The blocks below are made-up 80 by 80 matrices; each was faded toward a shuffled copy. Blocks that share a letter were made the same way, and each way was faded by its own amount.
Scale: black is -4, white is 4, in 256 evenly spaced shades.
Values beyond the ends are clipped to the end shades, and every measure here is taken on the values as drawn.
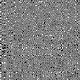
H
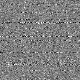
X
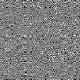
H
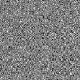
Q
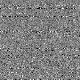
X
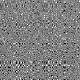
H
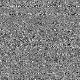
X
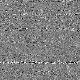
X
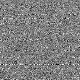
X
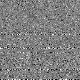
X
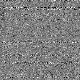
X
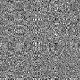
Q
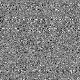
X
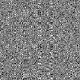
Q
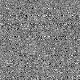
X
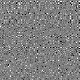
H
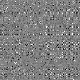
H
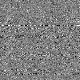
X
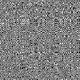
Q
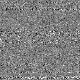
X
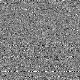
X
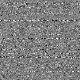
X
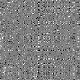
H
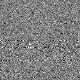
X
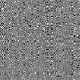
H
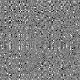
H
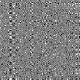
H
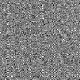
Q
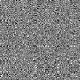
Q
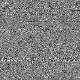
X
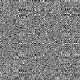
Q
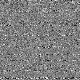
X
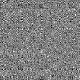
Q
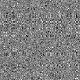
Q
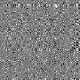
H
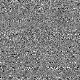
X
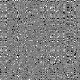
H
